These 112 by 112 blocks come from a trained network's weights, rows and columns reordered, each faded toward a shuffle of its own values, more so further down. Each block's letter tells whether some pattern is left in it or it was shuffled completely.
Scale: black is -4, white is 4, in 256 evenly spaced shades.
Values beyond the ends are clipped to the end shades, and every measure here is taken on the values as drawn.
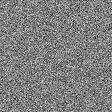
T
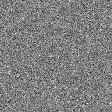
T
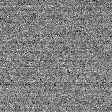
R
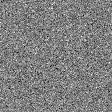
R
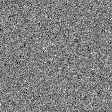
T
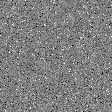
T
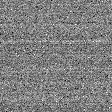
R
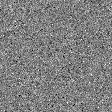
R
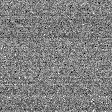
R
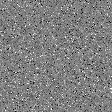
T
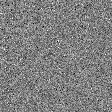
T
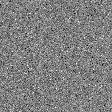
R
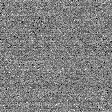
R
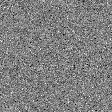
R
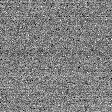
R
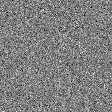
T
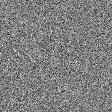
T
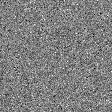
T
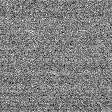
R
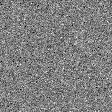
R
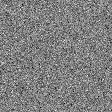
T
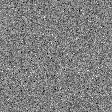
T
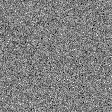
T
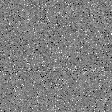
R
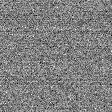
R
